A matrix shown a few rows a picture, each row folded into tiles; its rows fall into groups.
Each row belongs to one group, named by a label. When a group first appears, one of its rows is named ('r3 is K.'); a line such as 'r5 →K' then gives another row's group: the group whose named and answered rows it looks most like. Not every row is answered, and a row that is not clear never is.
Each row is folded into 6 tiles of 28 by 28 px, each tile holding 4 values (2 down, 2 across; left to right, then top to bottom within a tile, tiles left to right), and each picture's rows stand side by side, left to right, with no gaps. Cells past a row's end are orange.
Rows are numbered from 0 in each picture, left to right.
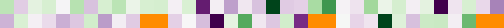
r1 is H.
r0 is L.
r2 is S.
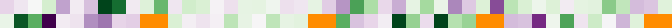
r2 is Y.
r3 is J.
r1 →Y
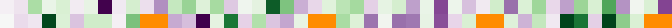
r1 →J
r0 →S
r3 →Y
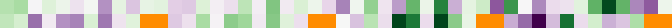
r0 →L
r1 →Y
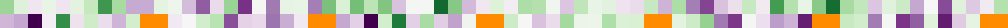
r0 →J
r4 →H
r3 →Y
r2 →J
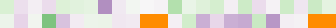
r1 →L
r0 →S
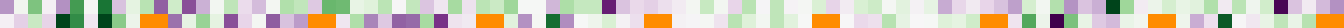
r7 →S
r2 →L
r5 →S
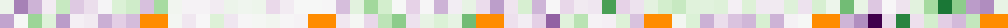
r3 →H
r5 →J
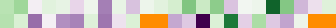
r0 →L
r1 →J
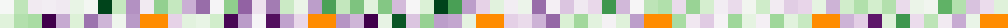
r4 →Y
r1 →L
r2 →J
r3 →H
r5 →J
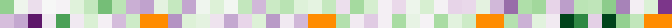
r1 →L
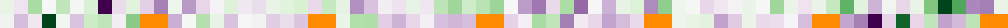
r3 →L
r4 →H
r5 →J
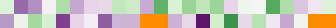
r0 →L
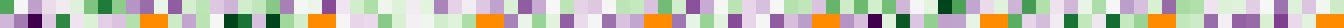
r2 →S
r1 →Y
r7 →L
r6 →Y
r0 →J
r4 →L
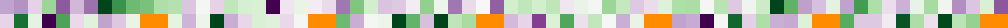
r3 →J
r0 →H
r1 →S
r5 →Y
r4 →J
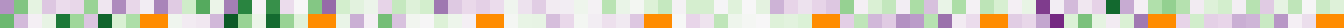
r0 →Y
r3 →H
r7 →L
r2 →S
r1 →Y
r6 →H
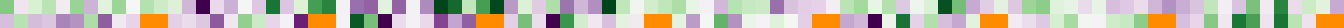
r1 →H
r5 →J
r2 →H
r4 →S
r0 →L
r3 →H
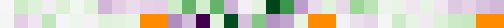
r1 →J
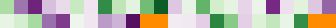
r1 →S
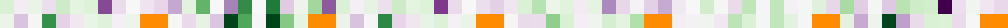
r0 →S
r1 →Y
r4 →Y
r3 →S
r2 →S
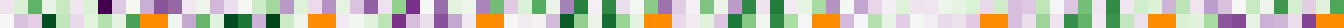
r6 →Y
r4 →Y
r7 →H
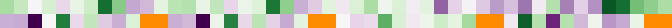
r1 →J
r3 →H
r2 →S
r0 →J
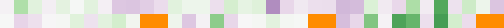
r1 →S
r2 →Y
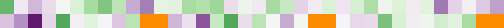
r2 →S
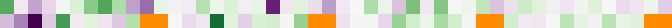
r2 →Y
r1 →S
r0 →J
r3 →Y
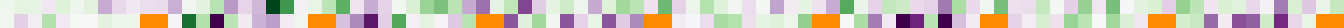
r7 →L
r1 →H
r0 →S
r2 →J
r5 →L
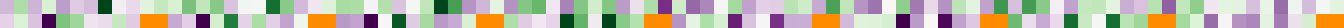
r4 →L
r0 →H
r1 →J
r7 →L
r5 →L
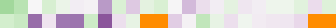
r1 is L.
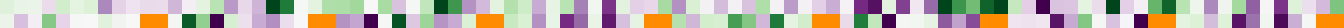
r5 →H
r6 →H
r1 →H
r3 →L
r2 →J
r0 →S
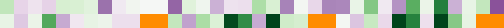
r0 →S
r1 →Y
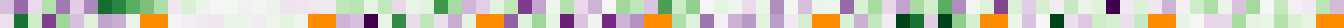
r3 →L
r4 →L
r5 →Y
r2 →J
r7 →Y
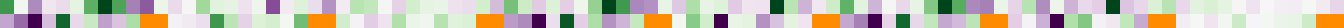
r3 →J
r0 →J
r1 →S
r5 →J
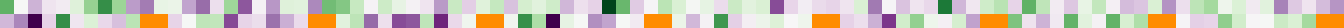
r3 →H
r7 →S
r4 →S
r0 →J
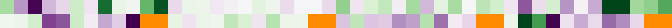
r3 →H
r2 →L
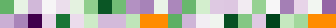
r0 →J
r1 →Y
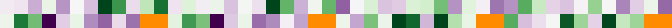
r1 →H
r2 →Y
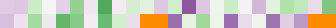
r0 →Y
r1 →L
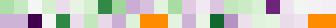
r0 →J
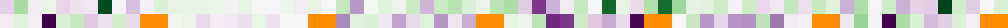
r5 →H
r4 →L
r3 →H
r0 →H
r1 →L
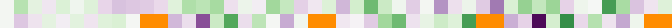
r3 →J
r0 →S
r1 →J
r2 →S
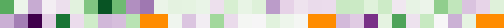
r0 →J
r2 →J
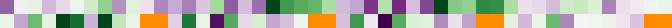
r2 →H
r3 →S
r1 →H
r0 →Y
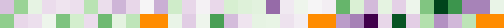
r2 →J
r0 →Y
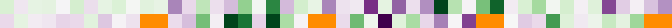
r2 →H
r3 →S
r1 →Y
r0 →L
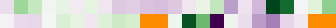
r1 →H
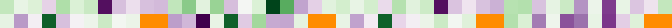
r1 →J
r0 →S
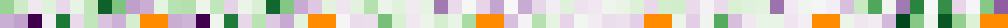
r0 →J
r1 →J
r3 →L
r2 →S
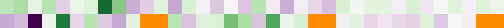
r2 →L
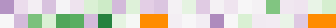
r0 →Y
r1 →H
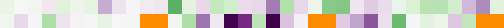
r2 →J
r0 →S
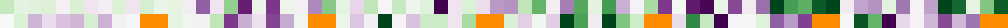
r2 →S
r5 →H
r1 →L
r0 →L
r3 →Y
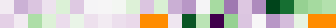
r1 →H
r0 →L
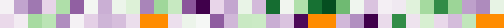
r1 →H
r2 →J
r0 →L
